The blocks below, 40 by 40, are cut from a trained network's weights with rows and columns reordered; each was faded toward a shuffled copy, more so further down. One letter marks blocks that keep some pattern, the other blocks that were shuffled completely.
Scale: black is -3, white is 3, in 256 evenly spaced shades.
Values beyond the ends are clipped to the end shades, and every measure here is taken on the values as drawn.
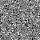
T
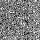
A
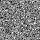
T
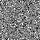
T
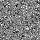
T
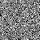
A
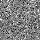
T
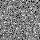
T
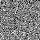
A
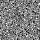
T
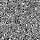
T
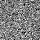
T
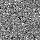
T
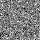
T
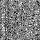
A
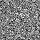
T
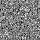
A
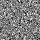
T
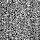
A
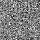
A
